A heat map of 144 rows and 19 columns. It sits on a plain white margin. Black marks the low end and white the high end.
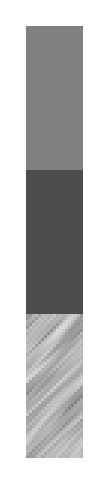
The table splits into 3 rows of 1 panel. Panel 1,1: middling, flat. Panel 2,1: low, flat. Panel 3,1: high, slanting up to the right.
